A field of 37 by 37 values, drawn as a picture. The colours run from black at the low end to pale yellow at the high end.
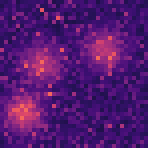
Three bumps rise from the field. The ninth with the highest average is the bottom left. The halves do not mirror each other. The values are skewed, with a long tail toward high values. No row or column stands out.
